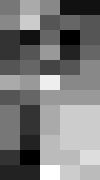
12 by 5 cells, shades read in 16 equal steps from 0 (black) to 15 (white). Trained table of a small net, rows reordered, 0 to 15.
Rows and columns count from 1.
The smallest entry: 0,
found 2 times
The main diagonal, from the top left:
7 12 6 2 8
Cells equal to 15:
1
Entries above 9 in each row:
1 1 0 0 0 2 0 3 3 3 3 3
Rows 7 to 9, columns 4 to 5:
9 9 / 12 12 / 12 12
